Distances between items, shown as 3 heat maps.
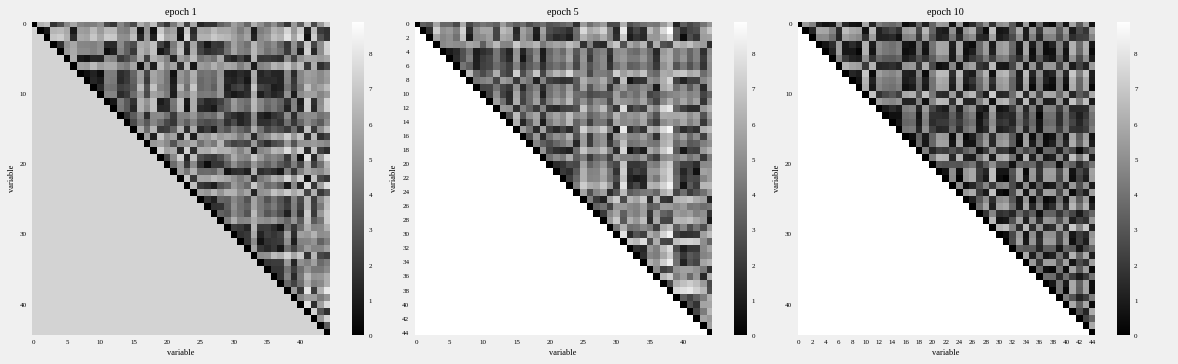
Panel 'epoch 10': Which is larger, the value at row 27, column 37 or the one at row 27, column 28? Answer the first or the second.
the first
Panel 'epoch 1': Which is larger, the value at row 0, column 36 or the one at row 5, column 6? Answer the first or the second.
the second
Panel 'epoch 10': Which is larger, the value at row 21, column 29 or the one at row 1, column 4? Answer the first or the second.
the first
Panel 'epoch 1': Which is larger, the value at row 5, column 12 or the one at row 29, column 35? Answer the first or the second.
the first
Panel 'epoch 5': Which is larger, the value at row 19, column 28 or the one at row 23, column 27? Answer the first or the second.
the second
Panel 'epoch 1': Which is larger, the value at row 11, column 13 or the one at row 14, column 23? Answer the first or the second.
the first
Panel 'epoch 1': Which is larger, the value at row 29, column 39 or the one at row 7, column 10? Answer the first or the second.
the first
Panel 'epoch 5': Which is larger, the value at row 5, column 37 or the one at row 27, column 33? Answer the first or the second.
the first
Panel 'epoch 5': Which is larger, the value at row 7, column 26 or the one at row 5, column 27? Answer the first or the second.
the second
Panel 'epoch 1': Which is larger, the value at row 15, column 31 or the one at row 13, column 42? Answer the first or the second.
the second
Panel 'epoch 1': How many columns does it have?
45
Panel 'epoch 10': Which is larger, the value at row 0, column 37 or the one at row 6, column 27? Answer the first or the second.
the second
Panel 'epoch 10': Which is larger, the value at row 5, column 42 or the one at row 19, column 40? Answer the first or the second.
the first
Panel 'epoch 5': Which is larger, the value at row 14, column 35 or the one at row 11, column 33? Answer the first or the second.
the second
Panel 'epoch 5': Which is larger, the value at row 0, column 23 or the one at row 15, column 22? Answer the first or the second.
the first
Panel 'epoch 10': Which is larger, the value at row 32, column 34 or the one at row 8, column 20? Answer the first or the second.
the second
